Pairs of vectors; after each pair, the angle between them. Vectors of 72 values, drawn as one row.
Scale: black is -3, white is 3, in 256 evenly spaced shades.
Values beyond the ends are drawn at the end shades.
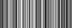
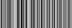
partly opposed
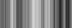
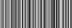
orthogonal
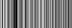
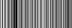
nearly parallel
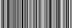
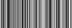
nearly parallel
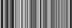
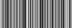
orthogonal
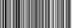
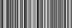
partly opposed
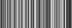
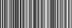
partly opposed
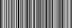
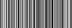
nearly parallel
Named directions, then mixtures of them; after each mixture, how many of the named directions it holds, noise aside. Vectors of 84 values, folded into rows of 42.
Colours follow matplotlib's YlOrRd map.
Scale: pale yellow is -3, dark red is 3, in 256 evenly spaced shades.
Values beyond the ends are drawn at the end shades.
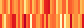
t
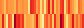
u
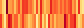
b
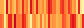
three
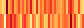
two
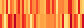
three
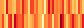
two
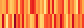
one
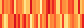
two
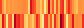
one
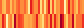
one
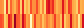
three
